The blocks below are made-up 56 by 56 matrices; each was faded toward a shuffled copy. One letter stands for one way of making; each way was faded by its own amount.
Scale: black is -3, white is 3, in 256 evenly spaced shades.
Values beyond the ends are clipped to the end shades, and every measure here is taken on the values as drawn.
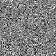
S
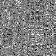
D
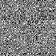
S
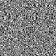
S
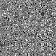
D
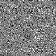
S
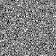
D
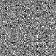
S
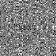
S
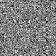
S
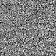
D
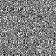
S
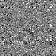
S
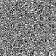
S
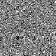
D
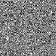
S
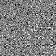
D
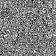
D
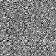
S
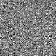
S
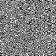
D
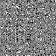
D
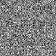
S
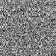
S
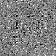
D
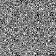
S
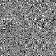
S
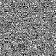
D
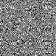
D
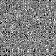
D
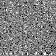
D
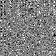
D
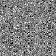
D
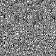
D
